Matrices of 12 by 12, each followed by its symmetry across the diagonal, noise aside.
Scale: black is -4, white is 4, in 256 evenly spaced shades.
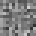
antisymmetric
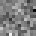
antisymmetric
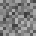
symmetric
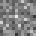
symmetric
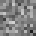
symmetric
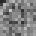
symmetric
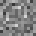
symmetric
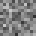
symmetric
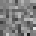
antisymmetric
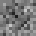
symmetric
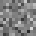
antisymmetric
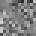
antisymmetric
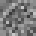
symmetric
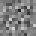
antisymmetric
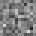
antisymmetric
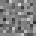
antisymmetric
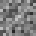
symmetric
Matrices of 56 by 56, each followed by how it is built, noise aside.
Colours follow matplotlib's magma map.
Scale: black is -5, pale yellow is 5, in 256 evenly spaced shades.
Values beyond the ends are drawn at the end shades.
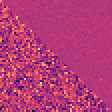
lower triangular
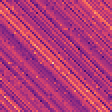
Toeplitz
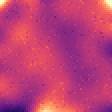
smooth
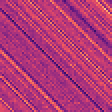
Toeplitz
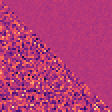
lower triangular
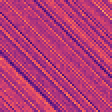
Toeplitz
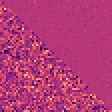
lower triangular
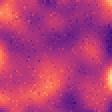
smooth
